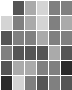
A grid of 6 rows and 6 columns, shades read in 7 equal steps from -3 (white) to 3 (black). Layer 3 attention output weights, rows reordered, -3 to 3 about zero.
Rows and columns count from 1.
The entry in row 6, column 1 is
2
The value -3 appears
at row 1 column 1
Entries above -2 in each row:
4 4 6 6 6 5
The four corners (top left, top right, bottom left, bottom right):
-3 0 2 1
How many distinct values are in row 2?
3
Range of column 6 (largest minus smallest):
3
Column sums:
-1 -1 -2 -3 -1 3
